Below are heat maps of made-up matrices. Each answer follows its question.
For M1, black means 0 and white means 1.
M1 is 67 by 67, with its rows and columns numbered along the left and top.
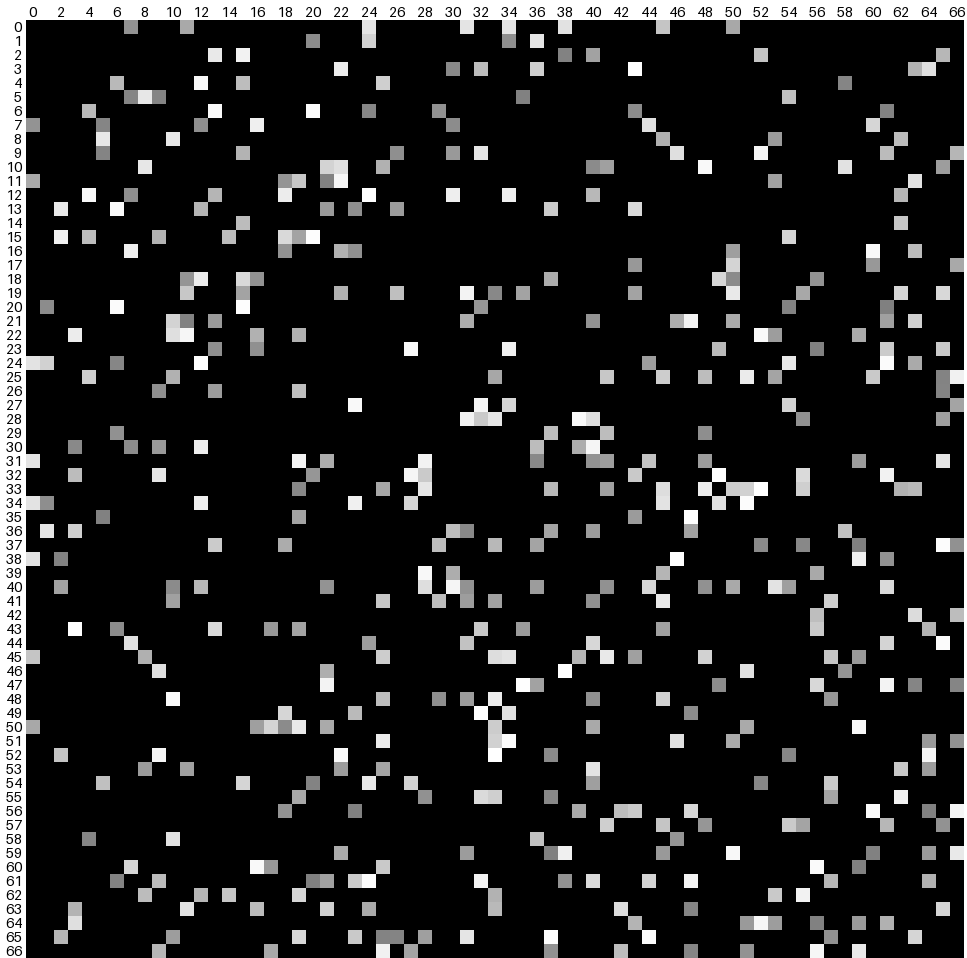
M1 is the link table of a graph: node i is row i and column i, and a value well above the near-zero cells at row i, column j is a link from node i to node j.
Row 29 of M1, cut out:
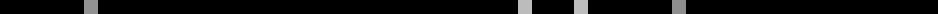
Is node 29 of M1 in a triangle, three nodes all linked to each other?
no
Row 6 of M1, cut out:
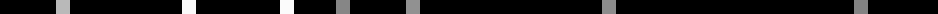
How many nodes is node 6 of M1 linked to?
7
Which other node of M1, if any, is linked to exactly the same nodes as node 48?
node 41
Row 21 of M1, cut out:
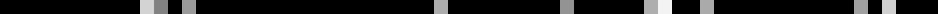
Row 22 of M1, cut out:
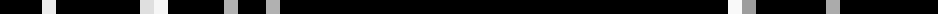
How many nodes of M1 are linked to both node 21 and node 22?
2
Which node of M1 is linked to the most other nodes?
node 40
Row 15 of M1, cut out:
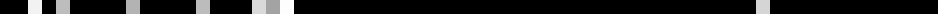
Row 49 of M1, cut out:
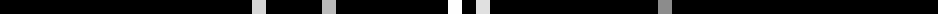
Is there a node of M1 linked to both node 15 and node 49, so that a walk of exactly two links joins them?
yes
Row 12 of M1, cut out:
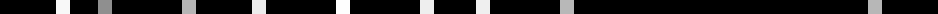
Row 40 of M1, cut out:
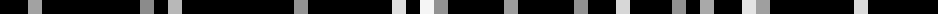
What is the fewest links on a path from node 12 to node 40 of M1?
1
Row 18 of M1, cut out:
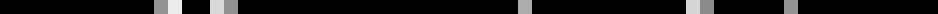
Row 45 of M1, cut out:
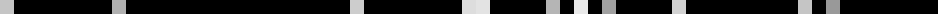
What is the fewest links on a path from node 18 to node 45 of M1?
3
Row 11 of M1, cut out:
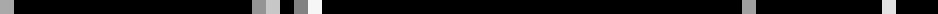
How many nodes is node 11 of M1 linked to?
7
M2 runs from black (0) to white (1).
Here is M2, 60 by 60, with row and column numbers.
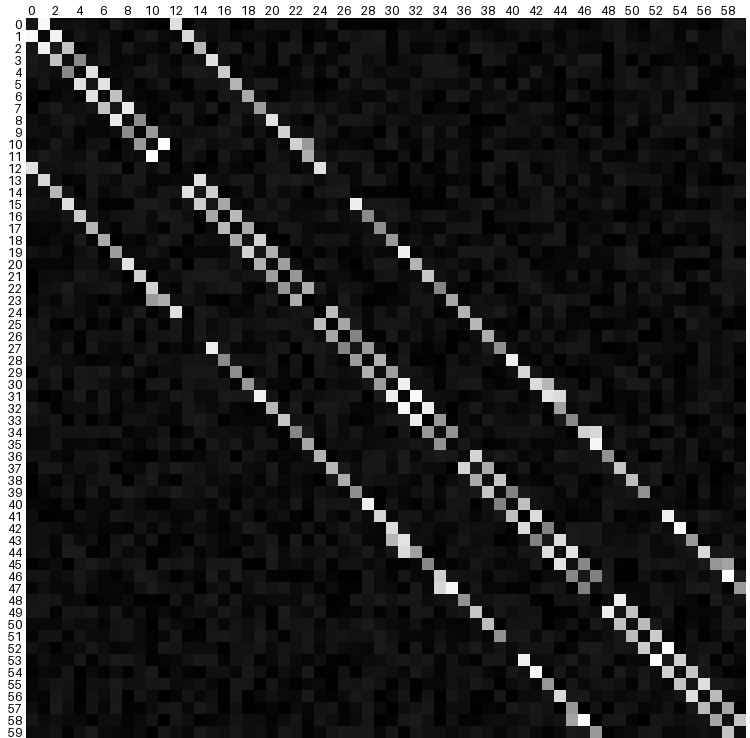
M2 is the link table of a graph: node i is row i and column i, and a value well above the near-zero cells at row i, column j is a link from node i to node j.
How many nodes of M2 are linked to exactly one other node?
0
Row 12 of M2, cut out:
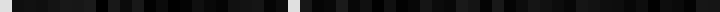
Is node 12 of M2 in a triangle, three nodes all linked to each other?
no
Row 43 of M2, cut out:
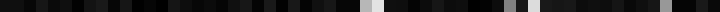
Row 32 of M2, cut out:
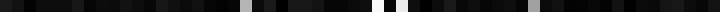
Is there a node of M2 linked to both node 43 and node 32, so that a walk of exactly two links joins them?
yes
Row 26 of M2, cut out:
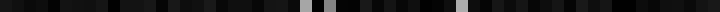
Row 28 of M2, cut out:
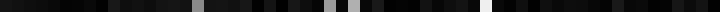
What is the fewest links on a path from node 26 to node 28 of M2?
2
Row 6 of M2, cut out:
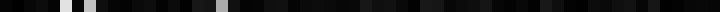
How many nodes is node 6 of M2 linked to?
3
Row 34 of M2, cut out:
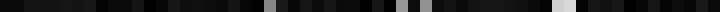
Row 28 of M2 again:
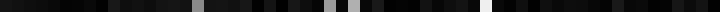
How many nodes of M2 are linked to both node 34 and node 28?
0
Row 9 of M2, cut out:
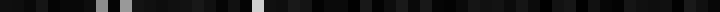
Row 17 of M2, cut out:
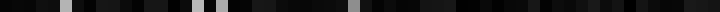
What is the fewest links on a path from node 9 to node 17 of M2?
5
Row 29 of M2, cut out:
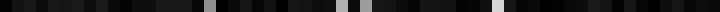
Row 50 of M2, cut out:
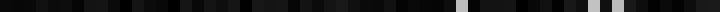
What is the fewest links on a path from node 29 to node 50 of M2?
5
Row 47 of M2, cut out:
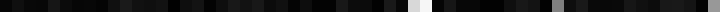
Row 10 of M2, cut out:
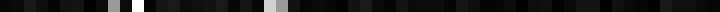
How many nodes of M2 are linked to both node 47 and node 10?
0
